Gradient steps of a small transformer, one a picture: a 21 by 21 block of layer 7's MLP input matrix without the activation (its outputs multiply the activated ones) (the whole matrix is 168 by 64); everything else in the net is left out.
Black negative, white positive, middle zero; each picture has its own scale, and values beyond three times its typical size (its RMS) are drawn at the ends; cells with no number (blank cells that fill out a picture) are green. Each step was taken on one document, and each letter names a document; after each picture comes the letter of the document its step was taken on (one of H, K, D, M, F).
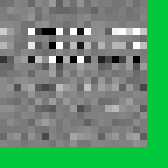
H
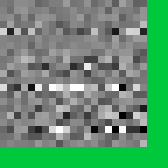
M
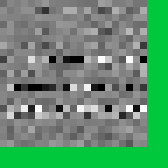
M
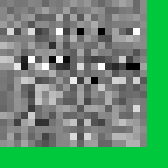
H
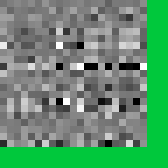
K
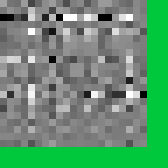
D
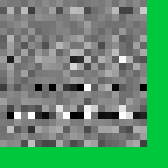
M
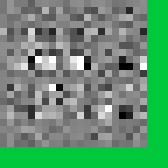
K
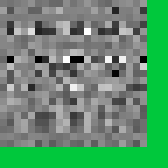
M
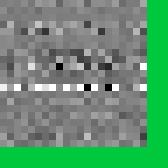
M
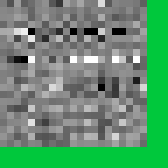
H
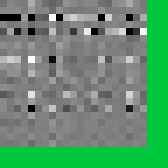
D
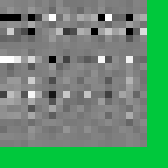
D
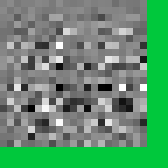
H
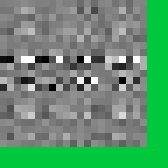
H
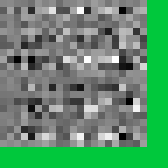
K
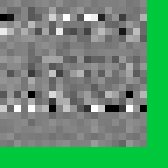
D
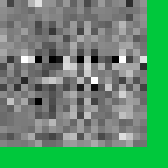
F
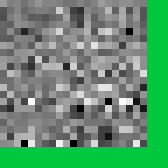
K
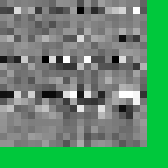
F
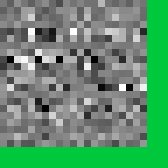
H
